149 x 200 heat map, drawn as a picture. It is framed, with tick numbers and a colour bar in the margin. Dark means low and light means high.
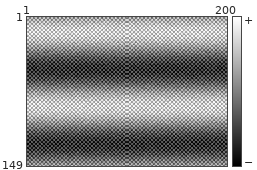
Average level on the scale: 50%. Mirror symmetry: left to right. Seam: none. Stripes: horizontal, repeating 2 times.
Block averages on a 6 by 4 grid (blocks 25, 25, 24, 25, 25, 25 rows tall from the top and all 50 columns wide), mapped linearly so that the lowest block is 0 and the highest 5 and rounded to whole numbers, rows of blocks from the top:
5 5 5 5 | 1 1 1 1 | 0 0 0 0 | 5 5 5 5 | 1 1 1 1 | 0 0 0 0
